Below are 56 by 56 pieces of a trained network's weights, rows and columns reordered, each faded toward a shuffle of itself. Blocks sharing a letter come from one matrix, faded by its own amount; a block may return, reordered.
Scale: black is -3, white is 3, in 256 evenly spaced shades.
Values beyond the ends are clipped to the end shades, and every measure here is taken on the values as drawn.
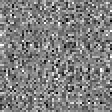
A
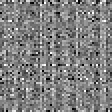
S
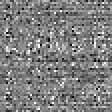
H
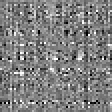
S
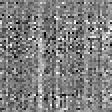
S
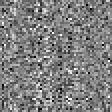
A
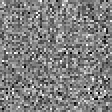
A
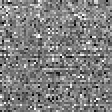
H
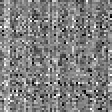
S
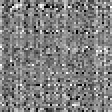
S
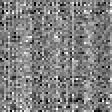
S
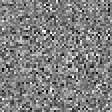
A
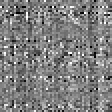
S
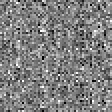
A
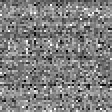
H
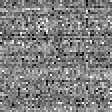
H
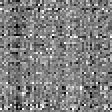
S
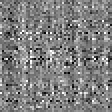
S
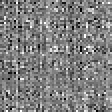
S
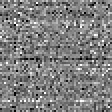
H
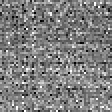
H
